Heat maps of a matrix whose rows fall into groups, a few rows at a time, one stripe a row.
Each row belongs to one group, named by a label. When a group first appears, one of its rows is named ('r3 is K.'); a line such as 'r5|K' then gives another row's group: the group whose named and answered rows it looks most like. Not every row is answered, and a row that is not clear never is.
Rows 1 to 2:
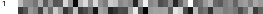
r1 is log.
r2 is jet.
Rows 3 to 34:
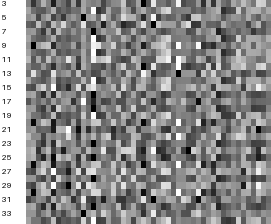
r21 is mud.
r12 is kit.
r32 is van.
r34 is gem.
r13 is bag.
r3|kit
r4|gem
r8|gem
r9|kit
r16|van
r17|jet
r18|van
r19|gem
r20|kit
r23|van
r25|van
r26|kit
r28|van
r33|log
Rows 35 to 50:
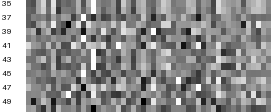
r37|jet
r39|log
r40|jet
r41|log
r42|gem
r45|jet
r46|kit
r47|log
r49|kit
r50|van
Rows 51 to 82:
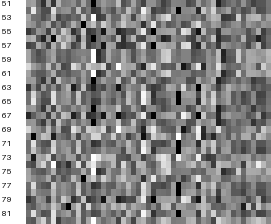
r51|van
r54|log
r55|jet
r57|jet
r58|gem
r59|gem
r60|log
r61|gem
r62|van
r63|jet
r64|bag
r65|bag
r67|jet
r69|log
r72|bag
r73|kit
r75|gem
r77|bag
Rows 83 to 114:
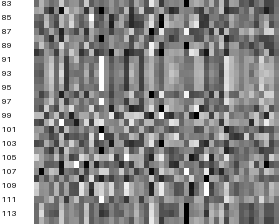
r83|bag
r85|jet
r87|kit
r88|van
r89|bag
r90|jet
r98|jet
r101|van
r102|gem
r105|log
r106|mud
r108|jet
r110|log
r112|bag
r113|bag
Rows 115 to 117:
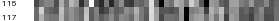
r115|jet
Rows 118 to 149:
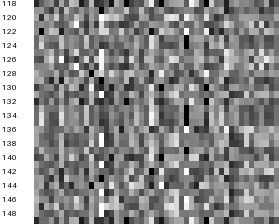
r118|jet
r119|van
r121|mud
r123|bag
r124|bag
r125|mud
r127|mud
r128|log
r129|van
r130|jet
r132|jet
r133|bag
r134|bag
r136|kit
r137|gem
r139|bag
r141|gem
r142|kit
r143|van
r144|log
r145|gem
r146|kit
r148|gem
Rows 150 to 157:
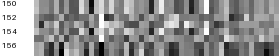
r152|gem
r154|log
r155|mud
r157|van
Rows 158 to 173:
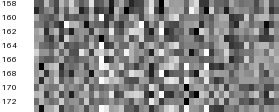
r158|jet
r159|jet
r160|gem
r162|log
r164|gem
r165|log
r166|gem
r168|log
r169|kit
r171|log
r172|bag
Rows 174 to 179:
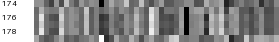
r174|van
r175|bag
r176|bag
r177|bag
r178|bag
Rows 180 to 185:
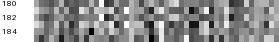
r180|gem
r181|log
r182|gem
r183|log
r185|kit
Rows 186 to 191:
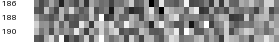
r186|kit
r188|gem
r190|kit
